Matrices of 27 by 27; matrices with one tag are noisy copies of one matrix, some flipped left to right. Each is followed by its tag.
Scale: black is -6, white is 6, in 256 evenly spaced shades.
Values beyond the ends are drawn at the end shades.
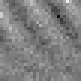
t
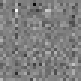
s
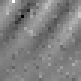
t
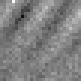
t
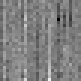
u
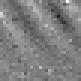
t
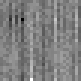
u
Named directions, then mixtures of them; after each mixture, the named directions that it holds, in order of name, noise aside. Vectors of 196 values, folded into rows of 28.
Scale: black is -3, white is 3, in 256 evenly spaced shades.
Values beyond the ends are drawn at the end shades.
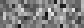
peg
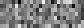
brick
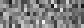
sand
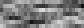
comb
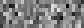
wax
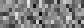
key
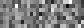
brick, key, wax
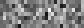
peg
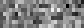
comb, wax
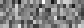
brick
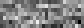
comb, key, peg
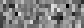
wax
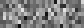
peg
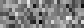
comb, key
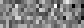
brick, key, sand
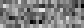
comb, key, sand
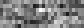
comb, peg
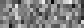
brick, key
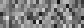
key, sand, wax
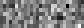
brick, wax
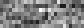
brick, comb, peg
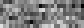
brick, comb, sand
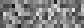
peg, wax
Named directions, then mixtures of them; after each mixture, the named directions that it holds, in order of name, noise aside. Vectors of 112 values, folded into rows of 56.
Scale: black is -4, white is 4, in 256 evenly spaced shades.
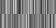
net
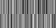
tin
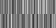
tin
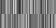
net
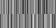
tin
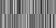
net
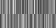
net, tin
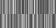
net, tin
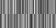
net, tin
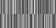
net, tin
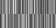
net, tin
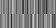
tin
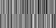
tin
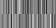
net, tin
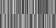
net, tin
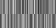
net, tin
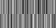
tin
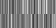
tin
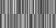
net, tin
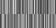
net, tin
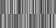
net
